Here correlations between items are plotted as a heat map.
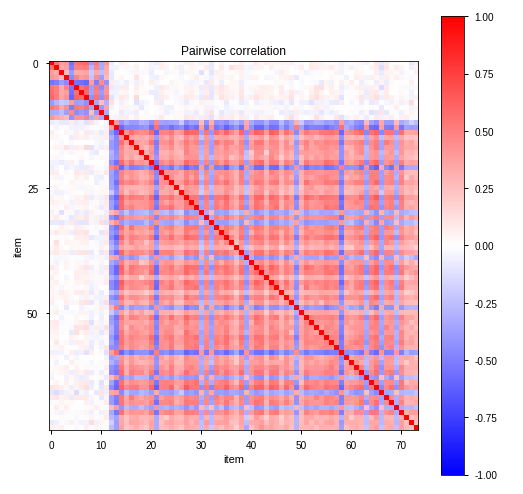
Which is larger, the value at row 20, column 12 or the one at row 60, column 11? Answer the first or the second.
the second
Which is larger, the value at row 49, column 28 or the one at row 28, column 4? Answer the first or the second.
the second
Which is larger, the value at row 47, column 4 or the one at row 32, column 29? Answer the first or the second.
the first
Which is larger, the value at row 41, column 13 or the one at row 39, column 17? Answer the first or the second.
the second
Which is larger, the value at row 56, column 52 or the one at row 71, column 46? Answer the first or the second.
the first
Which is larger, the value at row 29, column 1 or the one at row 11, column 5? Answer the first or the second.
the second
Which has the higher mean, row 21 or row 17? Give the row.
17
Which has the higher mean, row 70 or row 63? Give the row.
70
